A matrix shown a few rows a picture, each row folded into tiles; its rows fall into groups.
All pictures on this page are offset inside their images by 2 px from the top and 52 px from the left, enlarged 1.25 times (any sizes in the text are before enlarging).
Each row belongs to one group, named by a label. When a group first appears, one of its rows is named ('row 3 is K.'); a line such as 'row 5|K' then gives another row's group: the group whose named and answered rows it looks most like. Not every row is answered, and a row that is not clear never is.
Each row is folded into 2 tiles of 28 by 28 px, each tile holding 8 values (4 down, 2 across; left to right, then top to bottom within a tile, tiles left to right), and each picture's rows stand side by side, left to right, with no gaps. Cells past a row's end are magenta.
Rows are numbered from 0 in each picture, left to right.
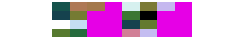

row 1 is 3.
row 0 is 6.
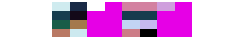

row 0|3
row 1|6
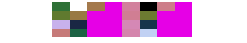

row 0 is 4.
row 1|3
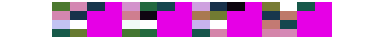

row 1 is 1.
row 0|1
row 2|1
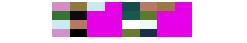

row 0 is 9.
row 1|6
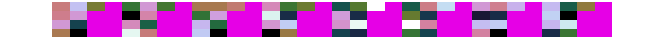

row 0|4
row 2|4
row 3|1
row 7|1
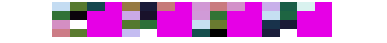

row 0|1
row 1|3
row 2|9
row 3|3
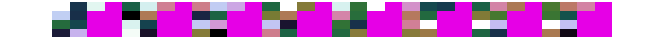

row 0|3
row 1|4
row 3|4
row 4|3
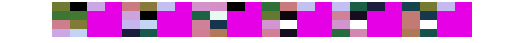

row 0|3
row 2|4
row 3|6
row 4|1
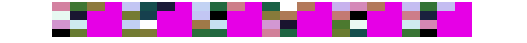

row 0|1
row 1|1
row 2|1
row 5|9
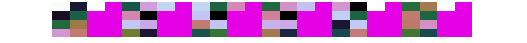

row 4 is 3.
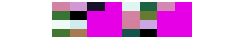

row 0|1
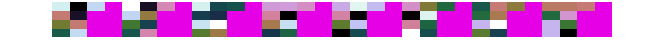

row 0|3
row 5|4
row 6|6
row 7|4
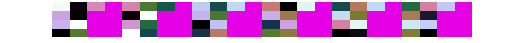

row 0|1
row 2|3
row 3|3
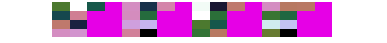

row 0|4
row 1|9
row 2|3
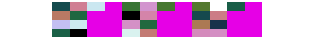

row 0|6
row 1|4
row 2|4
